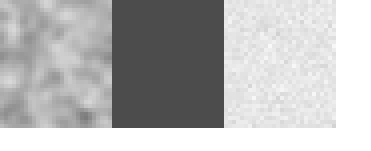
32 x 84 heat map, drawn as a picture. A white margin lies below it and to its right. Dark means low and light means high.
It is made of 1 by 3 panels. Panel 1,1: high, blotchy. Panel 1,2: low, flat. Panel 1,3: very high, fine-grained, faint in contrast.
